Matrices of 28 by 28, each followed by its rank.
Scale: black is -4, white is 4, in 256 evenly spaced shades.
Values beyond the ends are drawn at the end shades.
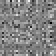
five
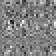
five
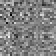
five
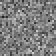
full rank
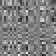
three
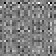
three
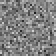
full rank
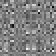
three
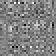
five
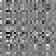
three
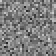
full rank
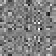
five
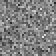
full rank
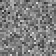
full rank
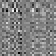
three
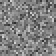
full rank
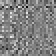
five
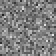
full rank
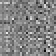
five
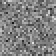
full rank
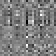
three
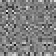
five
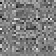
five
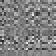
three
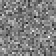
full rank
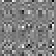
three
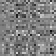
three
